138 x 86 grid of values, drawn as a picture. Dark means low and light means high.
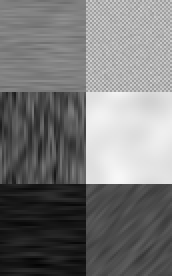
It is made of 3 by 2 panels. Panel 1,1: middling, streaked across, faint in contrast. Panel 1,2: high, checkered. Panel 2,1: low, streaked downward. Panel 2,2: very high, smooth, faint in contrast. Panel 3,1: very low, streaked across, faint in contrast. Panel 3,2: low, slanting up to the right, faint in contrast.
